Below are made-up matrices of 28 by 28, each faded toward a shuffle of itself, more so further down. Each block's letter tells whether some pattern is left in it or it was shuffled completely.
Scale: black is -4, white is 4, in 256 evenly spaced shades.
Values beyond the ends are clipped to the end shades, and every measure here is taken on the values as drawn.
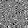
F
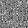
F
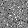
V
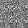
F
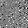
F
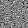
F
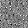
F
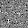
V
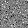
V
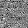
F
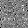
F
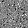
V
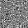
F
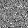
V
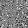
F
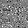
F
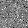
V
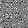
F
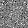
V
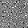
F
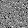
V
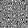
F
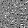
F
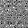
F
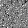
V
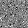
V
